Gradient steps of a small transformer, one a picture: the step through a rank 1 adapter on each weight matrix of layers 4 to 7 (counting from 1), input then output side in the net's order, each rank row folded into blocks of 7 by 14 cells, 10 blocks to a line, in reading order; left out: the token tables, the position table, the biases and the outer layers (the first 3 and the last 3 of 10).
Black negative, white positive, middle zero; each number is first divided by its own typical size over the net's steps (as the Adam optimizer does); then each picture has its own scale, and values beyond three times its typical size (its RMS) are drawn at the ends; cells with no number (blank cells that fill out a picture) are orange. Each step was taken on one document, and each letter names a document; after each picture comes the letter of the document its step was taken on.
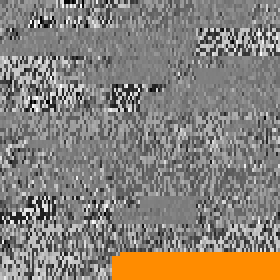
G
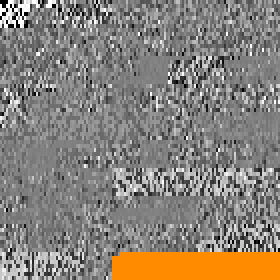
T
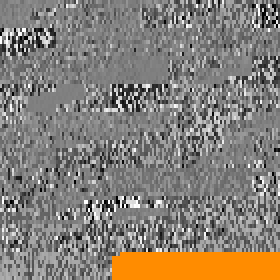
T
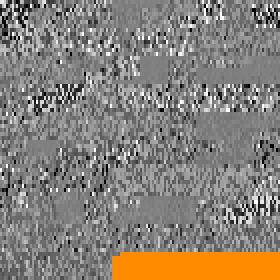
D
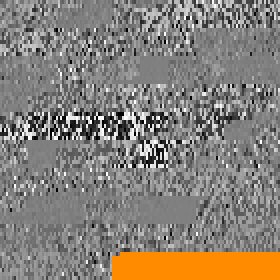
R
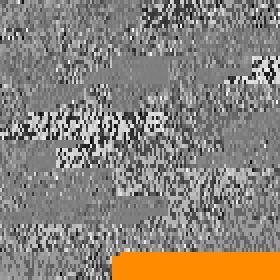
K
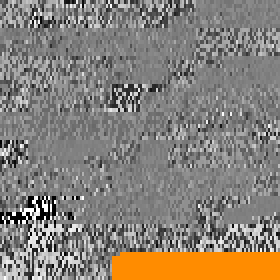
G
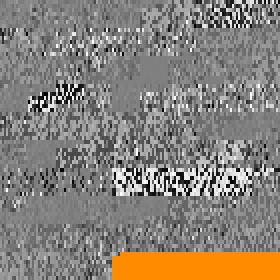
R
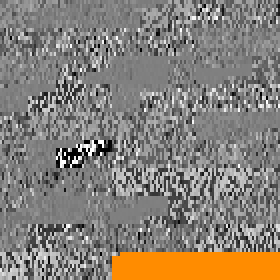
R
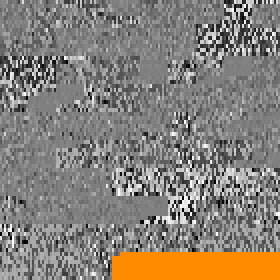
T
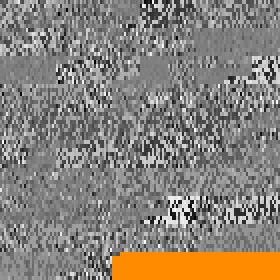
K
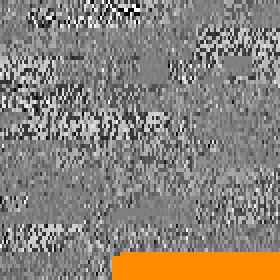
G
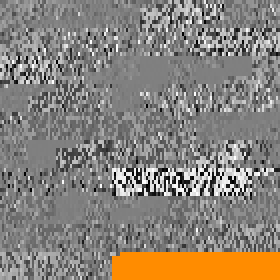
R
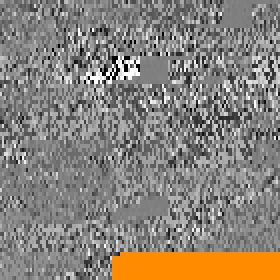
K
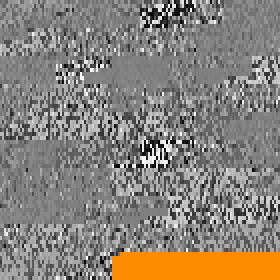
K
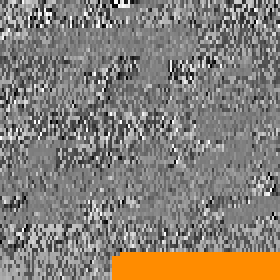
T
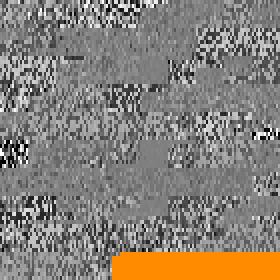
G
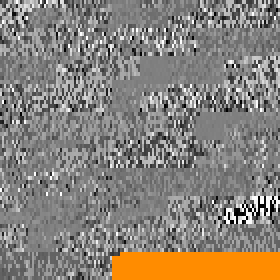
K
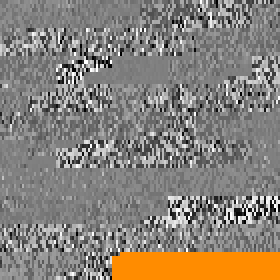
K
